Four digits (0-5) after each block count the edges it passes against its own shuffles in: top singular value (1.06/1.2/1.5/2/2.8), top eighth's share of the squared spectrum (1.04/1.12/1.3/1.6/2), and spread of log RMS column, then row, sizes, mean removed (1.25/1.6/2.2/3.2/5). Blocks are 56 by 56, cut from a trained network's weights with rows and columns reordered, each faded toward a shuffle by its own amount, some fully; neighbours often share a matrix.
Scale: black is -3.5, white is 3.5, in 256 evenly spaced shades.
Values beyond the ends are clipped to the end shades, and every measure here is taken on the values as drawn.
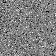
0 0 0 0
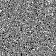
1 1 0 0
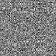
3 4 2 2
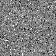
1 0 0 0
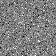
0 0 0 0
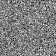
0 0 0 0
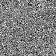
2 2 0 0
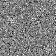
1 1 0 0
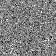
1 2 0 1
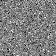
0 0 0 0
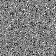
1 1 0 0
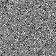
0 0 0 0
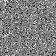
1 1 0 0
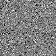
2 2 1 1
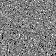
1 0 0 0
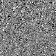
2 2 1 1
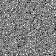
2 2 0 0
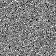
0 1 0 0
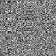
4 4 2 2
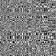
4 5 3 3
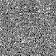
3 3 1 1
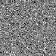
2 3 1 1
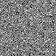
2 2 0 0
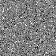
2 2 0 0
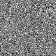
2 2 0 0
